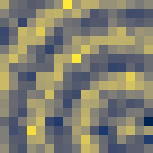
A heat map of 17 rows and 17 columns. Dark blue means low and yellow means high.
There is no overall slope. Neither half mirrors the other. No single row or column stands out from its neighbours. The bottom right is the ninth with the lowest average. Concentric rings centre on the bottom right. Overall the values sit about 50% of the way up the scale.
